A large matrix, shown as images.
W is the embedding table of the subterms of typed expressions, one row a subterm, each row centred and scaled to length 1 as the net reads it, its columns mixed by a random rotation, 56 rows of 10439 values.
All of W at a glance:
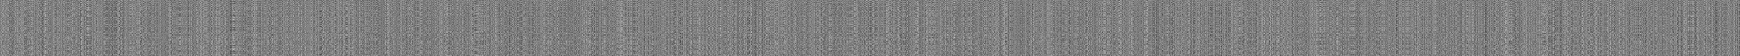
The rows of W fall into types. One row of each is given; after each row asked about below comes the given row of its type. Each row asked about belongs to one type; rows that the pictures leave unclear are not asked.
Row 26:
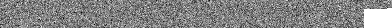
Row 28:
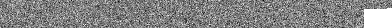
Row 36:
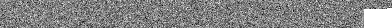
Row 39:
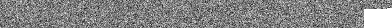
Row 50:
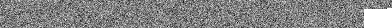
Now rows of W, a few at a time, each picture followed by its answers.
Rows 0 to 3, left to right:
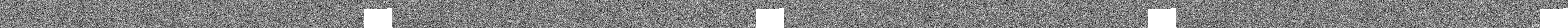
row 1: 39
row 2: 28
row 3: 39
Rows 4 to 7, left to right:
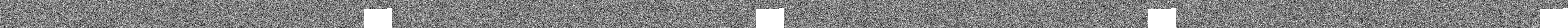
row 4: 36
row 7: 28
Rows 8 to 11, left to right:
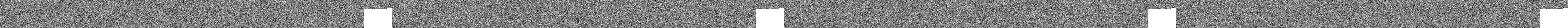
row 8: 50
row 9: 28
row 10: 39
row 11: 26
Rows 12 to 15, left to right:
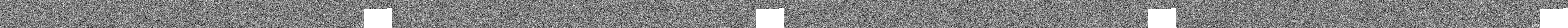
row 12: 36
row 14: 50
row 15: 39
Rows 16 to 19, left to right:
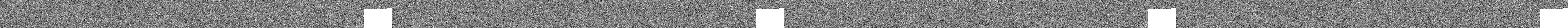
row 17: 26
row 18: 36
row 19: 26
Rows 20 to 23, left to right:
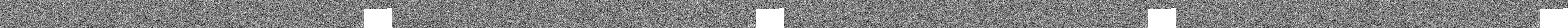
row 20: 36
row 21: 39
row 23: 36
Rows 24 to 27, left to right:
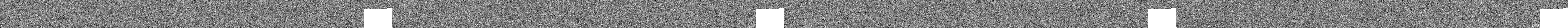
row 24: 26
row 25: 28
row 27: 39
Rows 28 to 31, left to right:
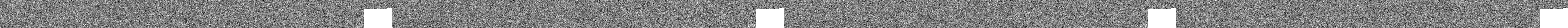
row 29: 39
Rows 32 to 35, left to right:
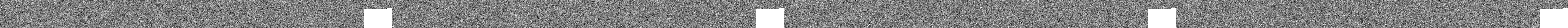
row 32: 50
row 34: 28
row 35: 28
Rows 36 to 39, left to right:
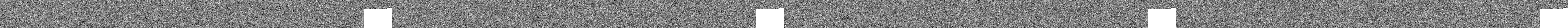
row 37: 28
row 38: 26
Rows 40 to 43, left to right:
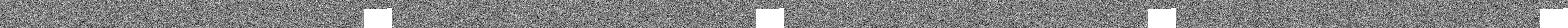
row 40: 36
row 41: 36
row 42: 36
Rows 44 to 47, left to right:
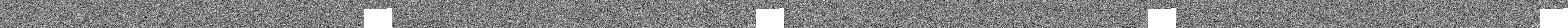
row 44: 36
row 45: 39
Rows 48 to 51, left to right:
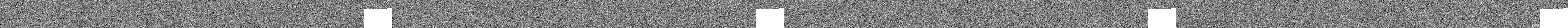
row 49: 26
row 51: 39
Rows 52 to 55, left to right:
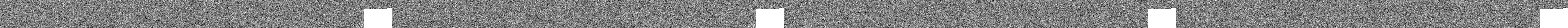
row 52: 36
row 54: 26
